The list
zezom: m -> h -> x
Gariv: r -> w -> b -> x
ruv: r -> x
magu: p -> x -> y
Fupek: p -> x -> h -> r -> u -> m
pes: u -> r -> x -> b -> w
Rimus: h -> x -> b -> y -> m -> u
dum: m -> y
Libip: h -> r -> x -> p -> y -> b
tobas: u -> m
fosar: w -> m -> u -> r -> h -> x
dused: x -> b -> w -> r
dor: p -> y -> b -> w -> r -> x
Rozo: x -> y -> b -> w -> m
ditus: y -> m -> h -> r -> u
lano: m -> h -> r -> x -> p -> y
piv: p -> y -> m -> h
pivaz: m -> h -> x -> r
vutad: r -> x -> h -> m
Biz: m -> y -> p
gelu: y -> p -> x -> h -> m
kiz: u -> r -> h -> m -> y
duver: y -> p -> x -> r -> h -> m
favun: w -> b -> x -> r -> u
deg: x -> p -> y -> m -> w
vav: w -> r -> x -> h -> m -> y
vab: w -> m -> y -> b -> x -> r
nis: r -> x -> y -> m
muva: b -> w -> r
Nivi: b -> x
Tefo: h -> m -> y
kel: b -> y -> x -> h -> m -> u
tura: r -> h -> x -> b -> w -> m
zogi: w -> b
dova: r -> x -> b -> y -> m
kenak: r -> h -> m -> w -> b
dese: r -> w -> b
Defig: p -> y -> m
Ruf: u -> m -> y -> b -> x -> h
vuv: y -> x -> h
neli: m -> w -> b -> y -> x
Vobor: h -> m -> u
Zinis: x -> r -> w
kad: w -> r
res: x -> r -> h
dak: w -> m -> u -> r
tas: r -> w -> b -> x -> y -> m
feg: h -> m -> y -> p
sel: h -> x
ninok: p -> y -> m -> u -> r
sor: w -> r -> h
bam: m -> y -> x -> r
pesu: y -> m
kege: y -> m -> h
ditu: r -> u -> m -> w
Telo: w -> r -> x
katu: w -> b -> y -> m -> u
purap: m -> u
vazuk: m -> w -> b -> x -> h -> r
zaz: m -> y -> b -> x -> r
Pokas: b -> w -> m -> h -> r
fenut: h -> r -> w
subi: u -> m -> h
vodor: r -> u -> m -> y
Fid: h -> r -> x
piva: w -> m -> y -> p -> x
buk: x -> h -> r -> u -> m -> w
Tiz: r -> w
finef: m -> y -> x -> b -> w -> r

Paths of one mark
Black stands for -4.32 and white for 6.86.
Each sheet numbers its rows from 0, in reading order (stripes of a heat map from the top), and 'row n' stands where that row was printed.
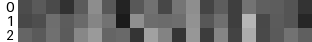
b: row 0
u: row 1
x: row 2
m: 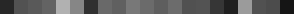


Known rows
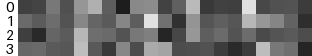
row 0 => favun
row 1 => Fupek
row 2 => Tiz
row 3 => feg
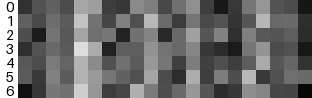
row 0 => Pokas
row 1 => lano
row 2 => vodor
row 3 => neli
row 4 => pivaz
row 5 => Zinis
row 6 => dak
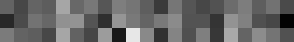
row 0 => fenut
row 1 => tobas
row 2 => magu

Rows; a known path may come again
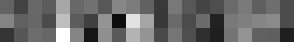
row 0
fenut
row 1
gelu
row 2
piva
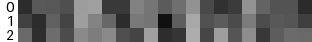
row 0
zogi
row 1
dese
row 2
ruv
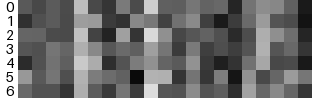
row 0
ninok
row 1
Pokas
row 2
piv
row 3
pivaz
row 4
vazuk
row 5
vuv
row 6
dor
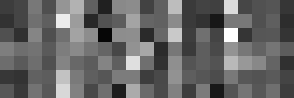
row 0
favun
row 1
vab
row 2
pes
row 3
sel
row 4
Fupek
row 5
kad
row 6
bam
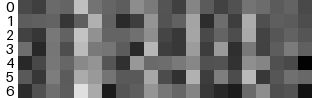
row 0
sor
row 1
Nivi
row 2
Telo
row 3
nis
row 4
tobas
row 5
Zinis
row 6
neli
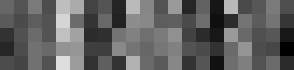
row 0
Rozo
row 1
pesu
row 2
katu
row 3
purap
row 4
finef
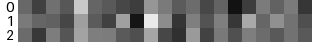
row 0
ditus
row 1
magu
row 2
vutad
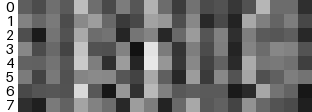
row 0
lano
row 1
Rimus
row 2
vodor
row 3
duver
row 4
deg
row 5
res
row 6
Biz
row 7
ditu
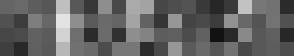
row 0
feg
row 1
vav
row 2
dum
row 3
Tiz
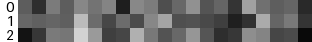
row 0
kiz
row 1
Tefo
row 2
dak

